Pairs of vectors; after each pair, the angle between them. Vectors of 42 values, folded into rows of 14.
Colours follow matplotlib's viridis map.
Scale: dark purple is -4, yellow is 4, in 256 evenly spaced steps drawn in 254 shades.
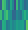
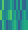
partly aligned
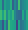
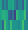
orthogonal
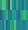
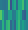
nearly opposite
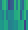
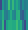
orthogonal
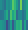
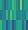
nearly parallel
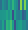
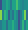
orthogonal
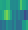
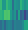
nearly parallel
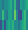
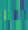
partly opposed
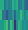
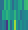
nearly opposite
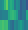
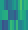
nearly opposite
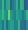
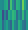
orthogonal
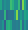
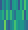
partly opposed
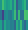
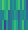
orthogonal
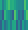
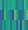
nearly parallel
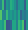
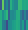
partly aligned
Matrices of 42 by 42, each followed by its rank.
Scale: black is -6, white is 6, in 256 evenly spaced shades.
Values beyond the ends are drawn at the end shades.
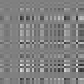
one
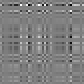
one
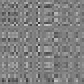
two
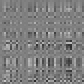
two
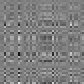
two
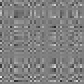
two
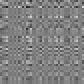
two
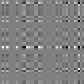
one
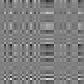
one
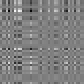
one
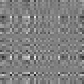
two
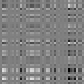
one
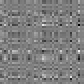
two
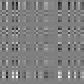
one
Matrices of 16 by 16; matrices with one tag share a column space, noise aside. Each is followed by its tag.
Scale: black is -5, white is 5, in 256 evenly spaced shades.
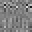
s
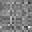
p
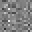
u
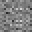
u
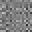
u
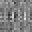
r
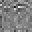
s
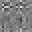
s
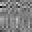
s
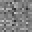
u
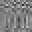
s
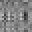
r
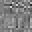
s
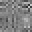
s
